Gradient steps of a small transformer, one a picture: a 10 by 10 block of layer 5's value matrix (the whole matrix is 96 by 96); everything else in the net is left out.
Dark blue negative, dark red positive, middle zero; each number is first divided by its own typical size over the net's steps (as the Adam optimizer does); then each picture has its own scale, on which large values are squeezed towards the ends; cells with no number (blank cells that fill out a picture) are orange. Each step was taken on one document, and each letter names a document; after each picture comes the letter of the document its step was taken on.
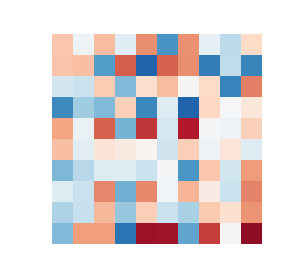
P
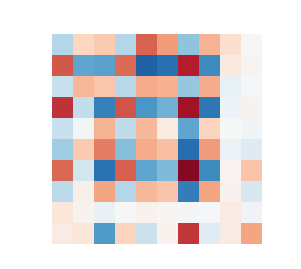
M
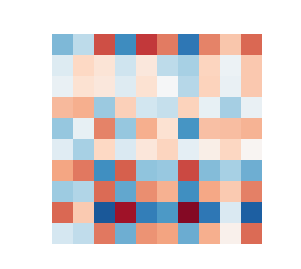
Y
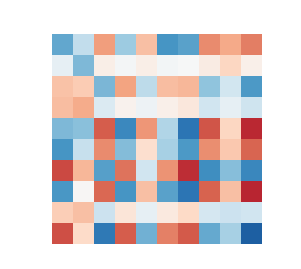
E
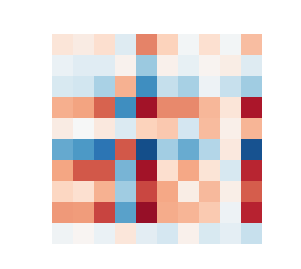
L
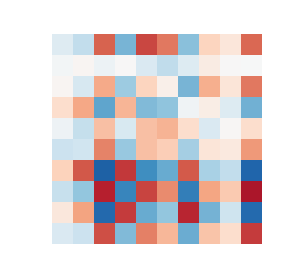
Y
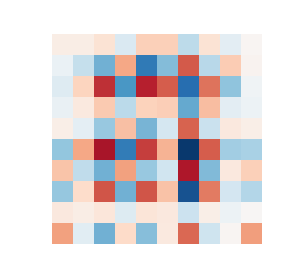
M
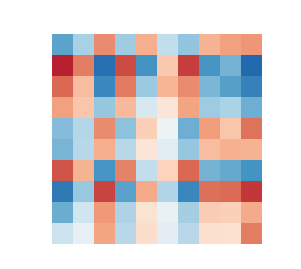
E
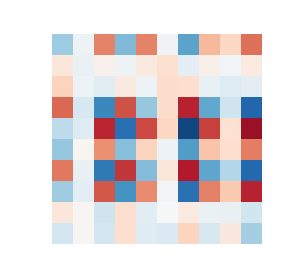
Y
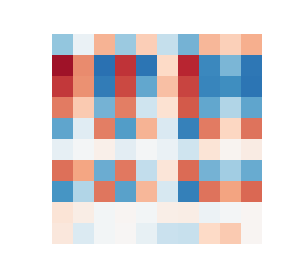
E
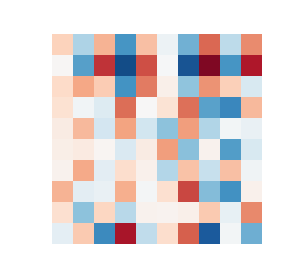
P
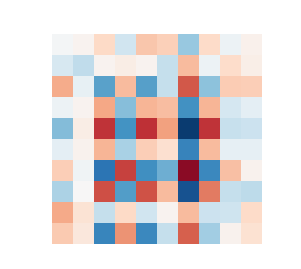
M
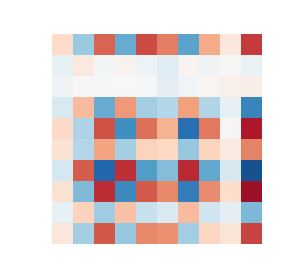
Y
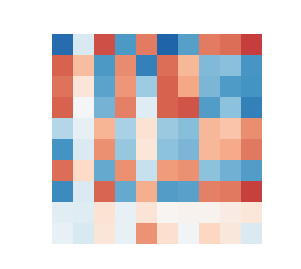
E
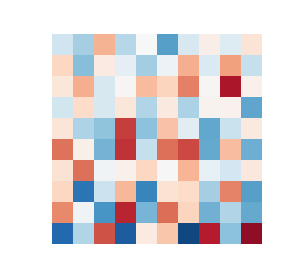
P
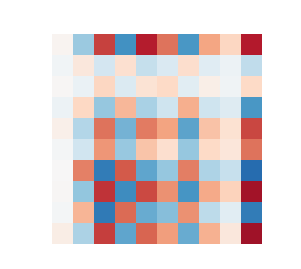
Y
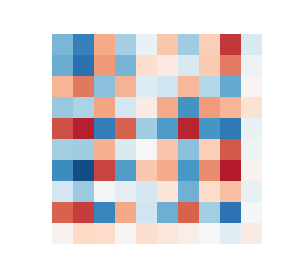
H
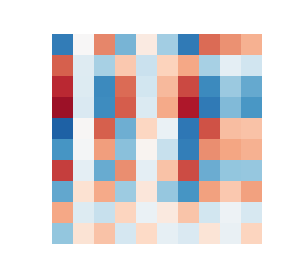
E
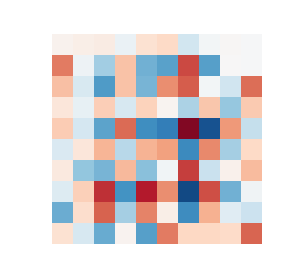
M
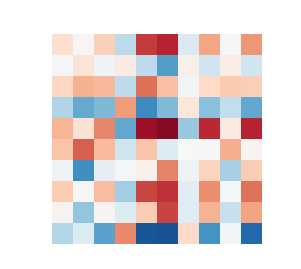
L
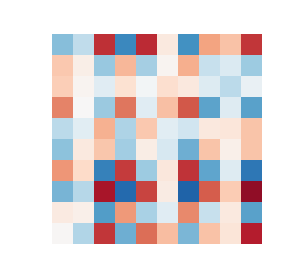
Y
